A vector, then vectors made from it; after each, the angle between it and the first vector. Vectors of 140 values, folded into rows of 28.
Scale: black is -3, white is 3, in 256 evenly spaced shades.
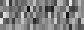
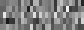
partly aligned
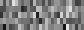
orthogonal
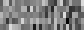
partly aligned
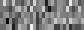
partly aligned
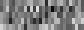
partly aligned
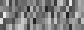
nearly parallel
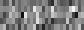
partly opposed
